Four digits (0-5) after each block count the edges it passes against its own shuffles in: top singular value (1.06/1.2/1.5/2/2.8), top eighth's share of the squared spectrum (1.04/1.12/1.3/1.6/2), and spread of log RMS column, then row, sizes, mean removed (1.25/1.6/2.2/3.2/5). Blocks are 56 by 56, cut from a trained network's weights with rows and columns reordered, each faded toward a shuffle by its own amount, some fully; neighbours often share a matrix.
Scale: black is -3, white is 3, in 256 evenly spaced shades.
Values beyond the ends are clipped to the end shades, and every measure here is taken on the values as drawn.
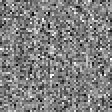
1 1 0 0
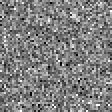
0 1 0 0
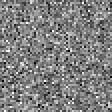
0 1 0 0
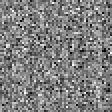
2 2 0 1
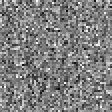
1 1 0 0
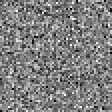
0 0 0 0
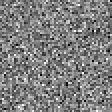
0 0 0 0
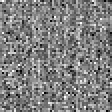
2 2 0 1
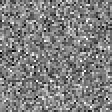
0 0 0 0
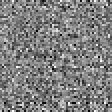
3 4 1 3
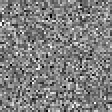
1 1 0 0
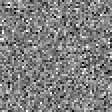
0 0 0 0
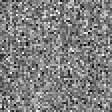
0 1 0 0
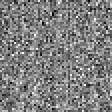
1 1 0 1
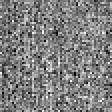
2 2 0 1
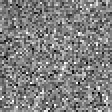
0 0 0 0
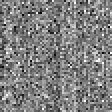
2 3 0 2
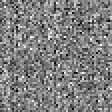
2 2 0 1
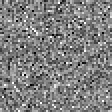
0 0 0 0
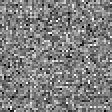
1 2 1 0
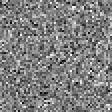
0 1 0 0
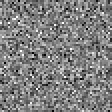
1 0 0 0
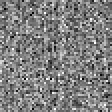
2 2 0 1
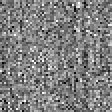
2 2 0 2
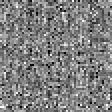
2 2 1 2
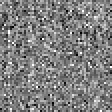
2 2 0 1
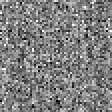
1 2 0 1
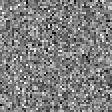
1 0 0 0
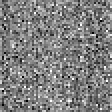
2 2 0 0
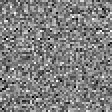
2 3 0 1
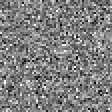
0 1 0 0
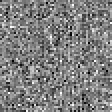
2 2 0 1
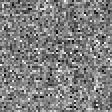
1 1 1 0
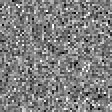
0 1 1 0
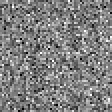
1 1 0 0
